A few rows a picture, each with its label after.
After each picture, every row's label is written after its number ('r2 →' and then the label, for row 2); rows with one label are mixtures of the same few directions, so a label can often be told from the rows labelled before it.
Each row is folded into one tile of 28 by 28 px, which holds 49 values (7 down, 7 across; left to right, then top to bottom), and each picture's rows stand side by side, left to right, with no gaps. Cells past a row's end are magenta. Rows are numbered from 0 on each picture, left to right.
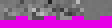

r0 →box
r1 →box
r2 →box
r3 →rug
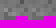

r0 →box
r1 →box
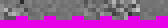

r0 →box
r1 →rug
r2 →rug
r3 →rug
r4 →rug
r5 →box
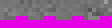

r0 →box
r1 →rug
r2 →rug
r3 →box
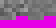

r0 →rug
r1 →rug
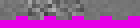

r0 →rug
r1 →rug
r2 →rug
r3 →rug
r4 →box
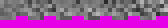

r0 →rug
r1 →rug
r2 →box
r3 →box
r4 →rug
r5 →rug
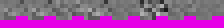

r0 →box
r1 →box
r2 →rug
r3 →box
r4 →rug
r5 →rug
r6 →rug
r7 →rug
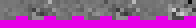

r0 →box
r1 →box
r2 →rug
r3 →box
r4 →box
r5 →box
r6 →box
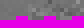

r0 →box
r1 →box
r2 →box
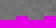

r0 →box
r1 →rug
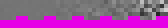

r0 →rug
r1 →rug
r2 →rug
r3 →box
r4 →rug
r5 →rug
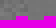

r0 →rug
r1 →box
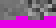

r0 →box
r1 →rug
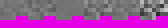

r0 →rug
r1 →rug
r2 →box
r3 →rug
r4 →rug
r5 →rug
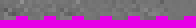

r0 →box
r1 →rug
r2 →box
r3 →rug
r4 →rug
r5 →box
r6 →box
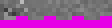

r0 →box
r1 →box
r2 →rug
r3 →rug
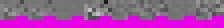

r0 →box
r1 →box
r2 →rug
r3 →box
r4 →rug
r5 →rug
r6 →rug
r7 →rug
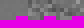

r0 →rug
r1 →rug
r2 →box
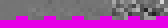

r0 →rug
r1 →box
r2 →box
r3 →box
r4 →rug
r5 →box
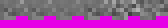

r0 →box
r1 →box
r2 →box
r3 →box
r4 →rug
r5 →rug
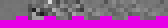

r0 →rug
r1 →box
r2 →rug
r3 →box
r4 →rug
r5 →box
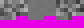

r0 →rug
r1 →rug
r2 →rug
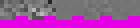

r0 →rug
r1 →box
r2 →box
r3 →rug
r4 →box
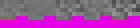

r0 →rug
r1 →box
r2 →rug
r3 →rug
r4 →rug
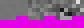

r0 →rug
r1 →rug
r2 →box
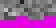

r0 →box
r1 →rug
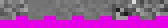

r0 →rug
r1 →box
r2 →rug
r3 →rug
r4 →box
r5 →rug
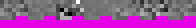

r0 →rug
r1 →rug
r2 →box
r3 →box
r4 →box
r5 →rug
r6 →rug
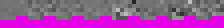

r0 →box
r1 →rug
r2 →rug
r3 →box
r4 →box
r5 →box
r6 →box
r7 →rug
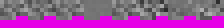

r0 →rug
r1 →rug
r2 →rug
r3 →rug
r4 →rug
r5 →rug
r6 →box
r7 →box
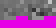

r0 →box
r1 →box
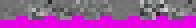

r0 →box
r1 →box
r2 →box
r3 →rug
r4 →rug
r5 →rug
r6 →box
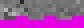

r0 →box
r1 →rug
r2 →box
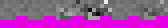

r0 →rug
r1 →rug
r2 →box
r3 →box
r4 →rug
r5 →box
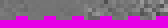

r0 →rug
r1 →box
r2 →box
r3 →box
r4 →rug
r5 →rug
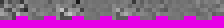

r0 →rug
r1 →box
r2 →box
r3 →rug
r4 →box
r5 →rug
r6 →rug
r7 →rug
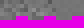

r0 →rug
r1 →box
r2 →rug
